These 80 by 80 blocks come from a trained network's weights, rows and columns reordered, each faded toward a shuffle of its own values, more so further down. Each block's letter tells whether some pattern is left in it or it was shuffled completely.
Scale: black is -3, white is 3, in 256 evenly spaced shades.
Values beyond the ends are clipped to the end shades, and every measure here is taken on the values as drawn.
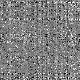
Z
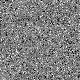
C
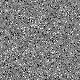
C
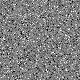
C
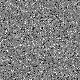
C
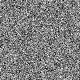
C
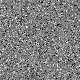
C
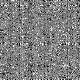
Z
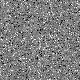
C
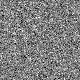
C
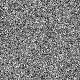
C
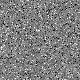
C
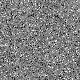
C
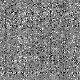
Z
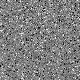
C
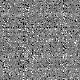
Z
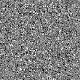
Z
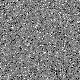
C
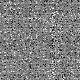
Z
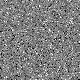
C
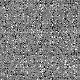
Z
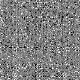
Z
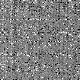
Z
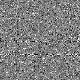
Z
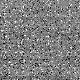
Z
